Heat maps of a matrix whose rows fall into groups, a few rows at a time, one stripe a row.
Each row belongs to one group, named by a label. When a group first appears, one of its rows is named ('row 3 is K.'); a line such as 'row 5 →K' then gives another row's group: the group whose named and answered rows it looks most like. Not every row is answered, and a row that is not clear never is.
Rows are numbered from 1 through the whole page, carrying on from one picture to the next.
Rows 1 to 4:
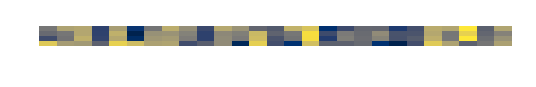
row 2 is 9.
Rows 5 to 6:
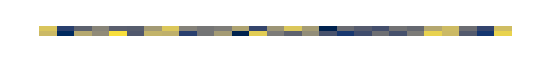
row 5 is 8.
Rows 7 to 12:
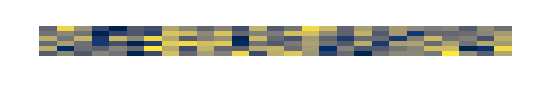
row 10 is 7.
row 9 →9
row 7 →7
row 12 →8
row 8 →7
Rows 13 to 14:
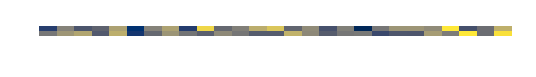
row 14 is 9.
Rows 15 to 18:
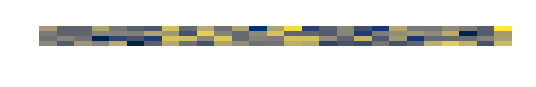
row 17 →7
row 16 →8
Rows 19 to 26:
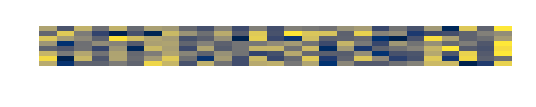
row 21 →9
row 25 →9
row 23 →8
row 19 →9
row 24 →9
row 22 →8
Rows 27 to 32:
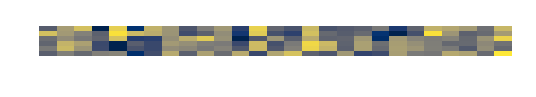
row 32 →8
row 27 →9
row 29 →7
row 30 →7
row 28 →9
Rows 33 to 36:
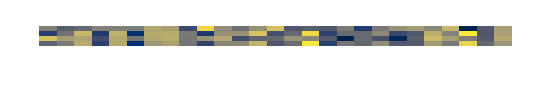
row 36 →9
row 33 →8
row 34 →9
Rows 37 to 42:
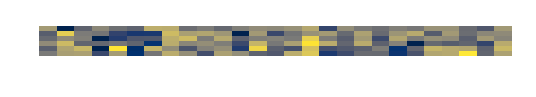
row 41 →9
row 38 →7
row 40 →7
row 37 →8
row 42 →9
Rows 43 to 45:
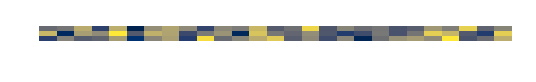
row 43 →9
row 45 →8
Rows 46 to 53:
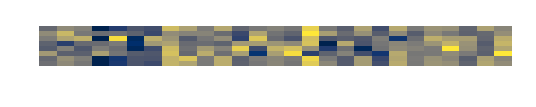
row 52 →7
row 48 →9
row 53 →7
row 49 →8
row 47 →7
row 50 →8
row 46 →7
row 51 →8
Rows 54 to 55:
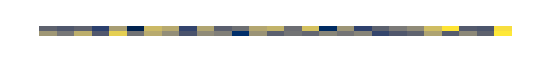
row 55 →9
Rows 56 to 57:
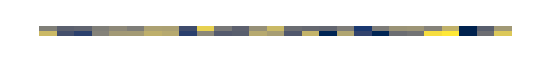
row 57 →8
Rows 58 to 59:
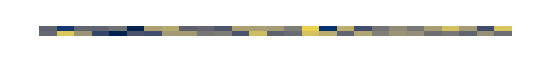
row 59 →7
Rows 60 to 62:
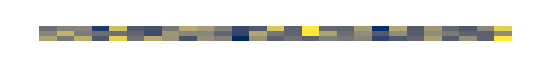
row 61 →7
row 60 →7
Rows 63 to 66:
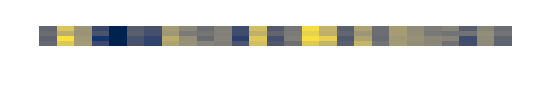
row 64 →7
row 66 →7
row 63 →7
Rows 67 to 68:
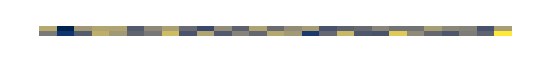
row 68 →8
